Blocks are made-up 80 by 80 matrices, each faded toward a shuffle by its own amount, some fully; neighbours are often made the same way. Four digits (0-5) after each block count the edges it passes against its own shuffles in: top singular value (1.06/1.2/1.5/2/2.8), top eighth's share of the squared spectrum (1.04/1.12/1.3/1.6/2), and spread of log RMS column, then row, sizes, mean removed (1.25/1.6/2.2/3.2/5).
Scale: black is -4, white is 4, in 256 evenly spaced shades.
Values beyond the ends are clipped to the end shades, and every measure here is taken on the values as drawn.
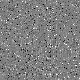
3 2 1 0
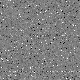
1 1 0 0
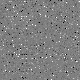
3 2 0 1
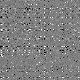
4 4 2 3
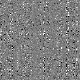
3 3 3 2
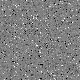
0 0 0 0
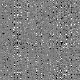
3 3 3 2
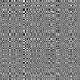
5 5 4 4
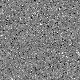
2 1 0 0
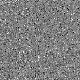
3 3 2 1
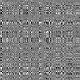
5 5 4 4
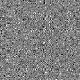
4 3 2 2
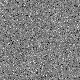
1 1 0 0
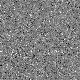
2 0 0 0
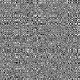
4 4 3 3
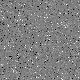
0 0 0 0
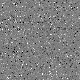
3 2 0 1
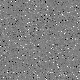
1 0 0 0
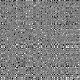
5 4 3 3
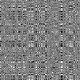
5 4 3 3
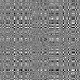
5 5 4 4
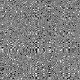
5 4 2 2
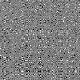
4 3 2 2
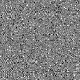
3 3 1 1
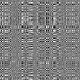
5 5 4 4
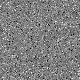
2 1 0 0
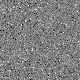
0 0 0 0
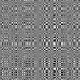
5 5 4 4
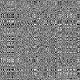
5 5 3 3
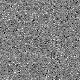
3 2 1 0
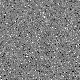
0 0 0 0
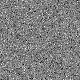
1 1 0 0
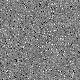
2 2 0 0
